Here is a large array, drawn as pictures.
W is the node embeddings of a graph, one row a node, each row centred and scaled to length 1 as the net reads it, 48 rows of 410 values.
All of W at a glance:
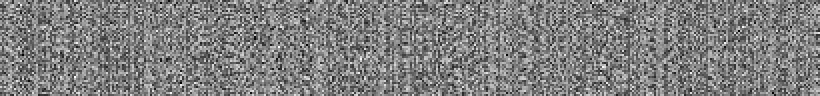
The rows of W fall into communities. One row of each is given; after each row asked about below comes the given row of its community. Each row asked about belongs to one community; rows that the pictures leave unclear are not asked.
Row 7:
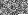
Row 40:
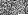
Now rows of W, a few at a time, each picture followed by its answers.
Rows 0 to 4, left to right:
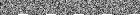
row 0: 7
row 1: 40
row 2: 7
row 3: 7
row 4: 40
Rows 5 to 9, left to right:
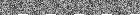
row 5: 7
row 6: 40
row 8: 40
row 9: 7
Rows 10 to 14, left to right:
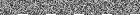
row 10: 40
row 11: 40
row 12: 40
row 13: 7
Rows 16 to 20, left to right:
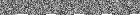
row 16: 40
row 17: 7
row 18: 40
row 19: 40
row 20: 40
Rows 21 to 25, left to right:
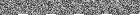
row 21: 7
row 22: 7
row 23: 40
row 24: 40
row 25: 40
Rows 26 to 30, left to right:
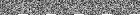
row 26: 7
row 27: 7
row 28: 7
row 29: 40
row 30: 40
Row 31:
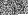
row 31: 7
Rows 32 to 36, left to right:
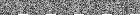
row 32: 40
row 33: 40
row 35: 7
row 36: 7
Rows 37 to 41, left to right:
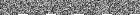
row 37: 7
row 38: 40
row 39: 40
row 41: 7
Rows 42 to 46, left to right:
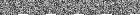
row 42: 7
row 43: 40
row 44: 7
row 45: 40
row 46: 7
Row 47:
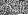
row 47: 40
